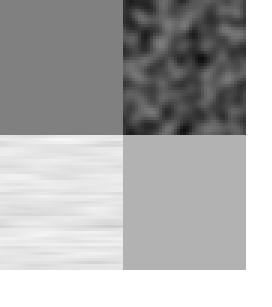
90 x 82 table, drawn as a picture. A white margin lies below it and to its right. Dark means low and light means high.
The table splits into 2 rows of 2 panels. Panel 1,1: middling, flat. Panel 1,2: low, blotchy. Panel 2,1: very high, streaked across, faint in contrast. Panel 2,2: high, flat.
